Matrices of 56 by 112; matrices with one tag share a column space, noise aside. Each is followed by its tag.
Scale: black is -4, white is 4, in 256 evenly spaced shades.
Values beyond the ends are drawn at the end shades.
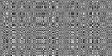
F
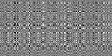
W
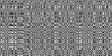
F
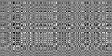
W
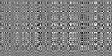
W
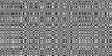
F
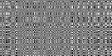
F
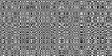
F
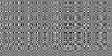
W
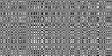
F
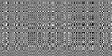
W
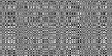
F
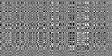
W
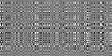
W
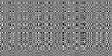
W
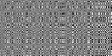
F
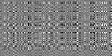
W
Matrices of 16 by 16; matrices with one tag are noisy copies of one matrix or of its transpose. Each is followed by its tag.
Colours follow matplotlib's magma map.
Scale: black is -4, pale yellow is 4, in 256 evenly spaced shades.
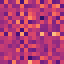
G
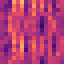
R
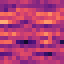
R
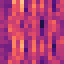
R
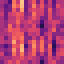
R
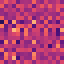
G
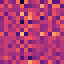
G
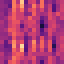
R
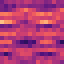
R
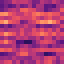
R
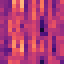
R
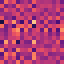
G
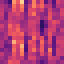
R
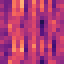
R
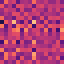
G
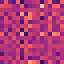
G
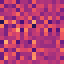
G
